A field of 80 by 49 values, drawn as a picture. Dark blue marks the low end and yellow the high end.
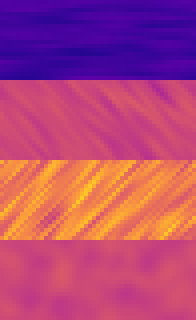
It is made of 4 by 1 panels. Panel 1,1: very low, streaked across, faint in contrast. Panel 2,1: middling, slanting down to the right, faint in contrast. Panel 3,1: high, slanting up to the right. Panel 4,1: middling, blotchy, faint in contrast.
